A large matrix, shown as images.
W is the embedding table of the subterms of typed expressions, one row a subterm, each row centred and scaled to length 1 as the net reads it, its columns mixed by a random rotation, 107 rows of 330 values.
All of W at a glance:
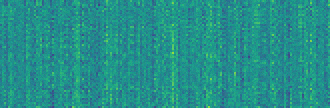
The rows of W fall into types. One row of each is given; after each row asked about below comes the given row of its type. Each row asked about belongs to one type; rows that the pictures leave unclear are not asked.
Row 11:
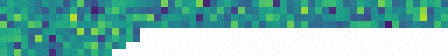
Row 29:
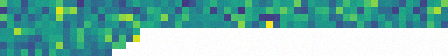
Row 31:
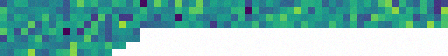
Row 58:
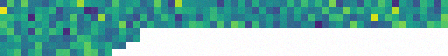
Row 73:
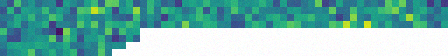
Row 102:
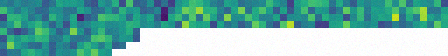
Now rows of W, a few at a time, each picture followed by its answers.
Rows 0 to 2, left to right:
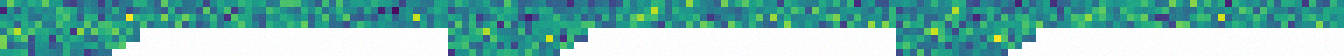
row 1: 102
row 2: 102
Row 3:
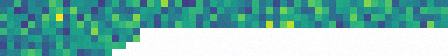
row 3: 29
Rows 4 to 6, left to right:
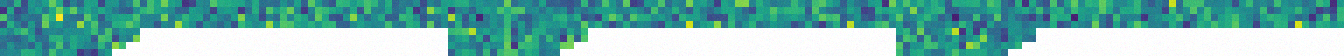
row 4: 29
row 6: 31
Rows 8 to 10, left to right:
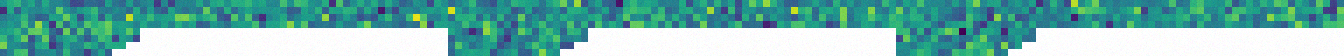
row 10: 31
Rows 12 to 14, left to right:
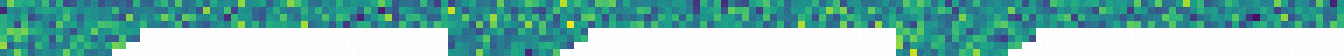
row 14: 11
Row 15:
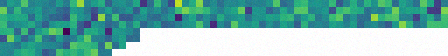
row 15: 31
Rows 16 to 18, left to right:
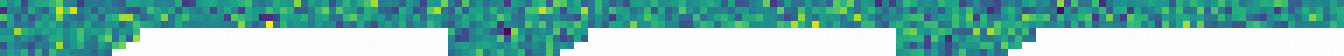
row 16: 29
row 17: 73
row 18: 11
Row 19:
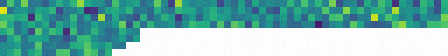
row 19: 58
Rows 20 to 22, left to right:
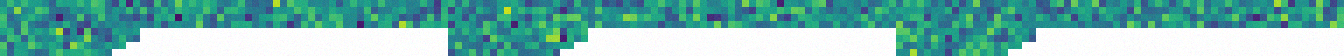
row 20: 31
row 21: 29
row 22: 11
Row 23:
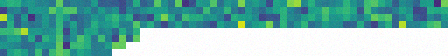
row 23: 29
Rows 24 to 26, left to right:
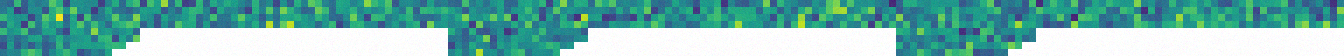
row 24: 29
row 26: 31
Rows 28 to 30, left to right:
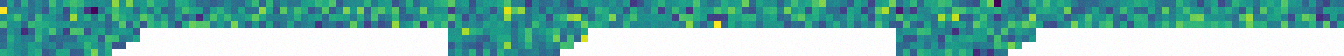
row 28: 58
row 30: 73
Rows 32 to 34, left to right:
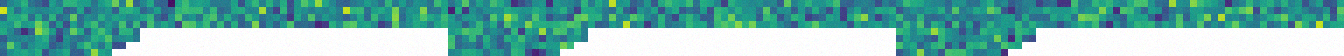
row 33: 11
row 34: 31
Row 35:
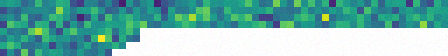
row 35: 102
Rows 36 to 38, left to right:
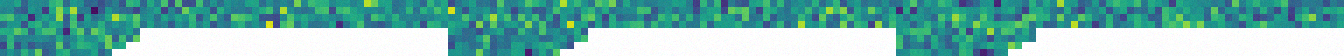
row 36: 29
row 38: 11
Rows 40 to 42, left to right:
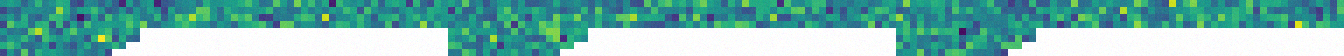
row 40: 102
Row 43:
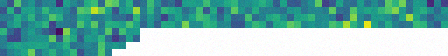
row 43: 73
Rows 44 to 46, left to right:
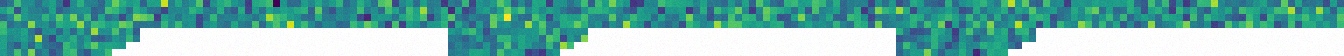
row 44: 11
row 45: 29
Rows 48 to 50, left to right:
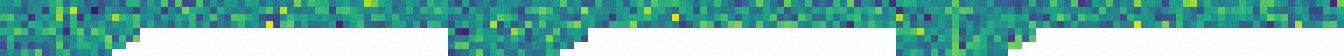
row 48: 29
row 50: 29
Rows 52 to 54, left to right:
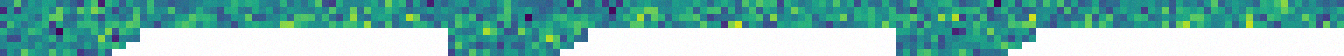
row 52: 73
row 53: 102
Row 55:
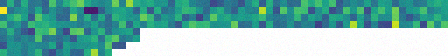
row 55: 58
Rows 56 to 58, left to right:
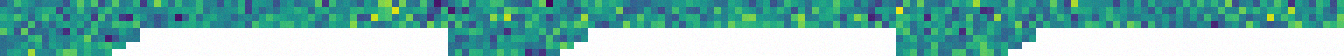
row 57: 73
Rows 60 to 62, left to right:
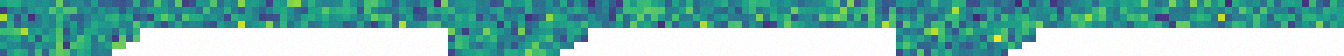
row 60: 29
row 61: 102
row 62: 102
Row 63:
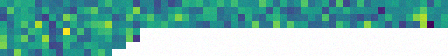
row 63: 11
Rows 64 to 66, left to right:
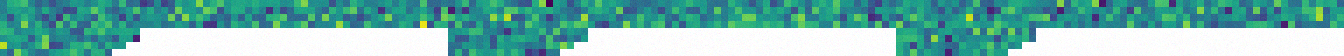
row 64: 31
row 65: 73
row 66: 11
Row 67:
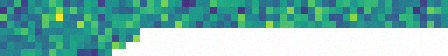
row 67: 29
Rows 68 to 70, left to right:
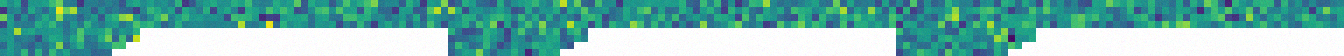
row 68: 29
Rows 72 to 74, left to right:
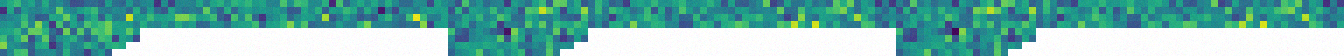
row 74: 73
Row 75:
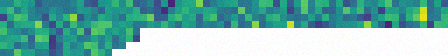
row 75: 11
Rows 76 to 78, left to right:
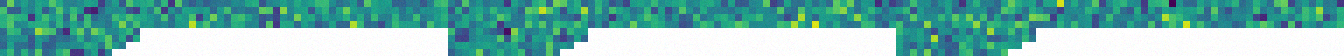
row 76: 58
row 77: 73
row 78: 11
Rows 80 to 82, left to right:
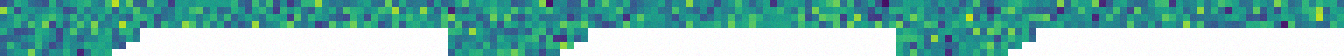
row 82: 11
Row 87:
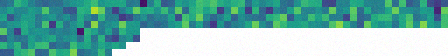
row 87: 31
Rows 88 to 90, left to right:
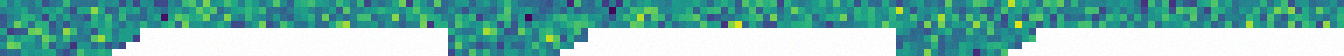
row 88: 102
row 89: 102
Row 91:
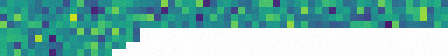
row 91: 11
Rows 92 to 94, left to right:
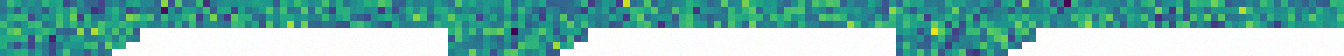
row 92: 11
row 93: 31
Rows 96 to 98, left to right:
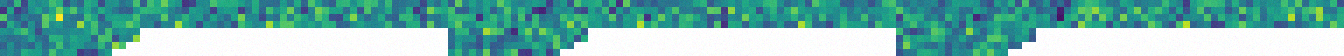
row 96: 29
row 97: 58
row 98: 102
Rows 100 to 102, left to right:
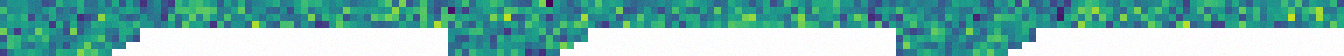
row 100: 102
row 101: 73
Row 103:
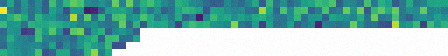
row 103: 58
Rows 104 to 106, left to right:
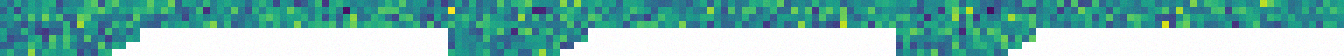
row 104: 73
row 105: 58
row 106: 29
